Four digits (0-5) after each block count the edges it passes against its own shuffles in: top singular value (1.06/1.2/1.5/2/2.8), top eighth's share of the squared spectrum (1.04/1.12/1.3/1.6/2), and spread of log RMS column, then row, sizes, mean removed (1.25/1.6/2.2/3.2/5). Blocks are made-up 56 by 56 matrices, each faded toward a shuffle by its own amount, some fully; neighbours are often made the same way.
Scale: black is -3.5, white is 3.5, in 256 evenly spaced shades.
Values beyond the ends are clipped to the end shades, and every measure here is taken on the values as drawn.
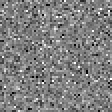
2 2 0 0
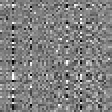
4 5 3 2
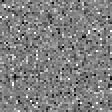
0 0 0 0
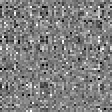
4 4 2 2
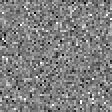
0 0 0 0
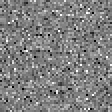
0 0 0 0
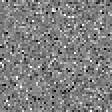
0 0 0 0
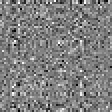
4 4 2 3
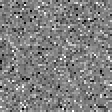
0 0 0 0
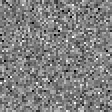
0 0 0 0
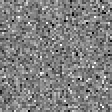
0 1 0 0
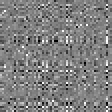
5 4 3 3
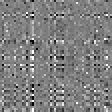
5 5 3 3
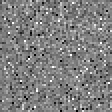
1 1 0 0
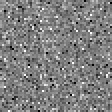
1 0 0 0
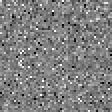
2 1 0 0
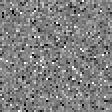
0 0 0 0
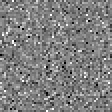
2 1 0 0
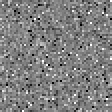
0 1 0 0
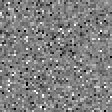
2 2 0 0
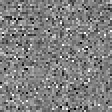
3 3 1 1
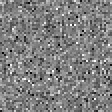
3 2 0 1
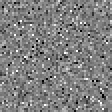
0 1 0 0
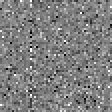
2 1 1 0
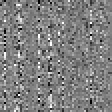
2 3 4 0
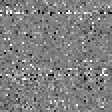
2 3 0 2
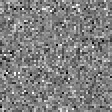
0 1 0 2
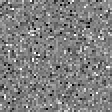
1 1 0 0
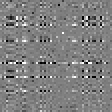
5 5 3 3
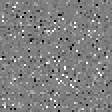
2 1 0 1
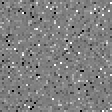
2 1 0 0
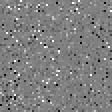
1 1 0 0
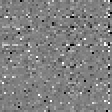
4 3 1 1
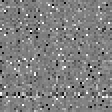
3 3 1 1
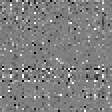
4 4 2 2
